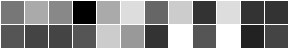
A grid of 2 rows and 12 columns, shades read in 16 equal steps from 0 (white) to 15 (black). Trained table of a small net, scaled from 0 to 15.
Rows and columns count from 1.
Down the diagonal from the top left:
8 11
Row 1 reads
8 5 7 15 5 2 9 3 12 2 12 12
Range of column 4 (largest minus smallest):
5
